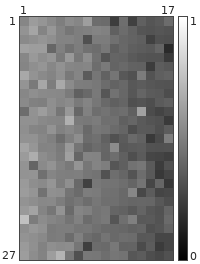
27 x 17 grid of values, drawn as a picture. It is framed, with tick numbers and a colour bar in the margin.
Fine speckle covers the field. The values follow a bell shape. Values rise toward the left. No regular stripes run through it. No single row or column stands out from its neighbours.
